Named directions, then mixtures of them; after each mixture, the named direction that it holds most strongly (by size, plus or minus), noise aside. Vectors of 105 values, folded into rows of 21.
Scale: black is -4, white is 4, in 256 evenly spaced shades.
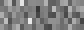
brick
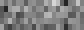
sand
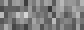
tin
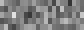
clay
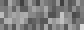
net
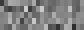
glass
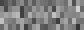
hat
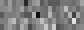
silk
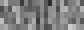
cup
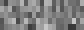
cup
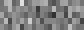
brick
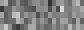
cup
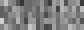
cup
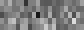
silk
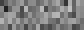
hat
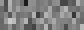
silk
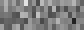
silk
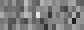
silk
